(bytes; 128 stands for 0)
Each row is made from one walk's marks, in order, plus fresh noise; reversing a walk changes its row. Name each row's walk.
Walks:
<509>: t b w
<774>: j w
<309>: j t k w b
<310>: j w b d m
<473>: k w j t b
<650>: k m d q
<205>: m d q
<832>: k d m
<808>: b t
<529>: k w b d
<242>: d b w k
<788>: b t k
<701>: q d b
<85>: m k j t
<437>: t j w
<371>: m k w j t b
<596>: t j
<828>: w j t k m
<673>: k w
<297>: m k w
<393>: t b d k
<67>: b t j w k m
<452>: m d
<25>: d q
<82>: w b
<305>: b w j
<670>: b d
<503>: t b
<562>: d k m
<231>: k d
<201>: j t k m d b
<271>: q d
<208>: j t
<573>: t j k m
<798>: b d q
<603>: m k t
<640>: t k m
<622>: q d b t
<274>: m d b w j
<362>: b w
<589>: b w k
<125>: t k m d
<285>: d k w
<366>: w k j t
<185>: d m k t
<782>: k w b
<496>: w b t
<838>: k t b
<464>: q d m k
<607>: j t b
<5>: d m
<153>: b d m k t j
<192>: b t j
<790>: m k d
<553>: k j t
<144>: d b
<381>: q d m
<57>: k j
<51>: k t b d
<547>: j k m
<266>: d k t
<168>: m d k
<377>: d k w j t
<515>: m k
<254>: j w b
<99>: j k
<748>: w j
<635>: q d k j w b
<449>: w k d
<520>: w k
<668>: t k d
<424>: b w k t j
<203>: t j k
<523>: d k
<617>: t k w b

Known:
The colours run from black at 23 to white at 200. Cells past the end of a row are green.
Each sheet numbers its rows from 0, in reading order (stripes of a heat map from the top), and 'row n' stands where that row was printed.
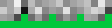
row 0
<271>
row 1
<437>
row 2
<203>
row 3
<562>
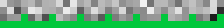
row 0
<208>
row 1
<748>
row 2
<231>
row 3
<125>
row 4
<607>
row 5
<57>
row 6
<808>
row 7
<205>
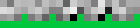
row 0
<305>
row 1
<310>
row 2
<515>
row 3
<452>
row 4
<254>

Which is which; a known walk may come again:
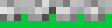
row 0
<748>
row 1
<185>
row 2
<305>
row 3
<509>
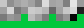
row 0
<607>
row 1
<798>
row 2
<452>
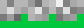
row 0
<617>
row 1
<808>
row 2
<99>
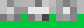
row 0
<254>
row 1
<520>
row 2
<503>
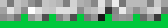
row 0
<51>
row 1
<82>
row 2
<449>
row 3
<205>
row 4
<57>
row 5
<371>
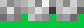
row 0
<203>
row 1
<523>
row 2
<377>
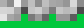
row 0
<144>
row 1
<310>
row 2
<622>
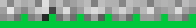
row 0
<668>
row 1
<168>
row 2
<437>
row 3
<366>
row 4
<67>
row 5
<192>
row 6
<393>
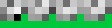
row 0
<515>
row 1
<562>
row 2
<782>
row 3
<832>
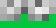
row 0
<266>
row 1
<673>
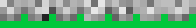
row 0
<547>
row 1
<790>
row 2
<201>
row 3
<231>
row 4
<596>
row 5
<788>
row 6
<473>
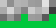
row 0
<309>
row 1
<701>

